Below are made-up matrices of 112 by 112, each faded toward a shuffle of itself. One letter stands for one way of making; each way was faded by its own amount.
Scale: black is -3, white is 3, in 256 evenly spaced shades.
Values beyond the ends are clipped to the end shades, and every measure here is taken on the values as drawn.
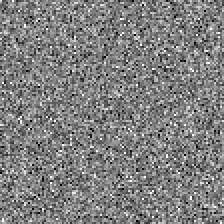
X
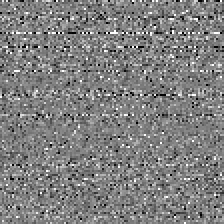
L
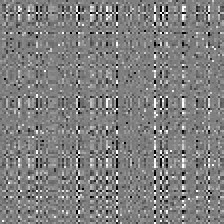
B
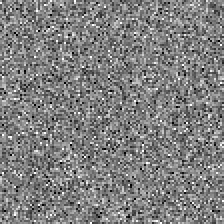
X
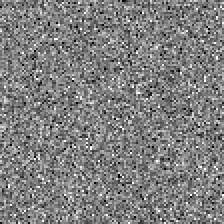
X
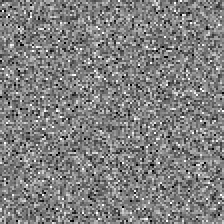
X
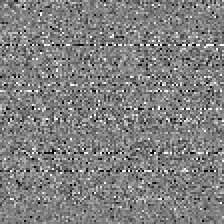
L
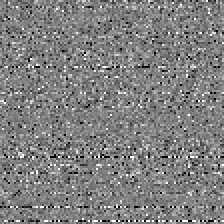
L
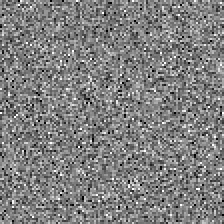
X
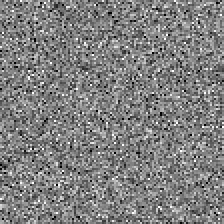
X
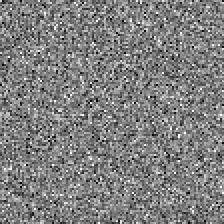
X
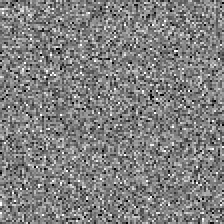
X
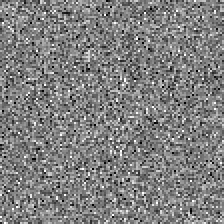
X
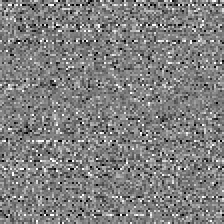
L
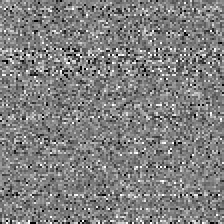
L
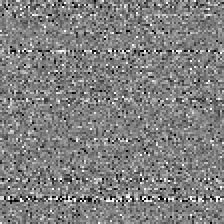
L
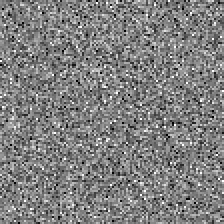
X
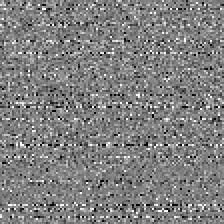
L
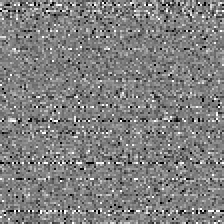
L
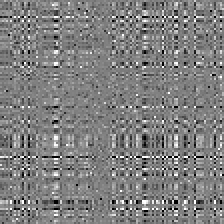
B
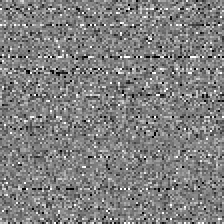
L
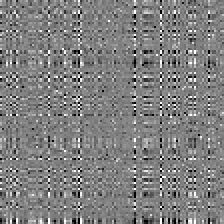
B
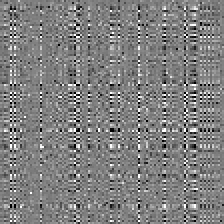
B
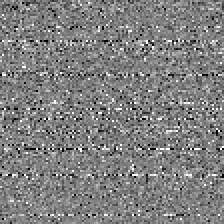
L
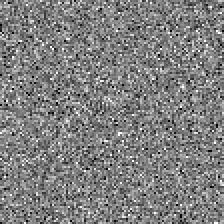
X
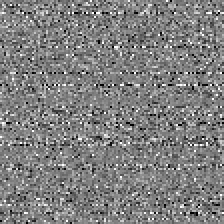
L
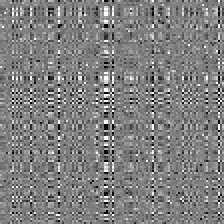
B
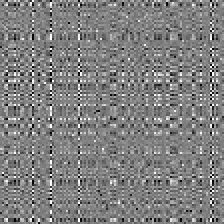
B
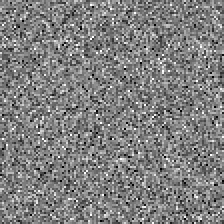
X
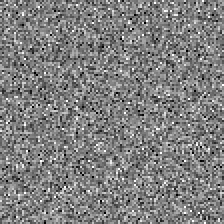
X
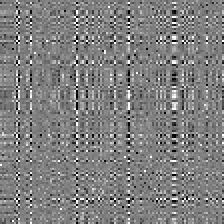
B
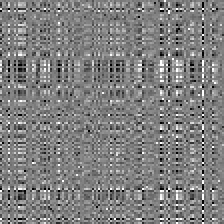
B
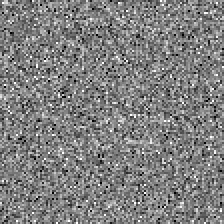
X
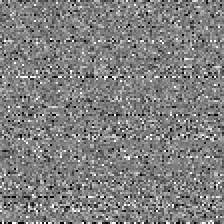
L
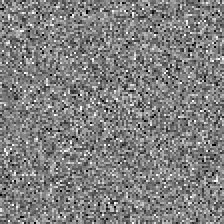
X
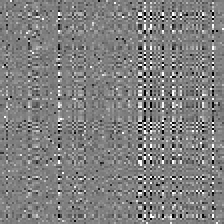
B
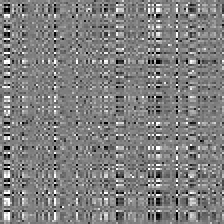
B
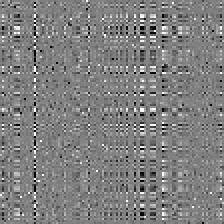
B
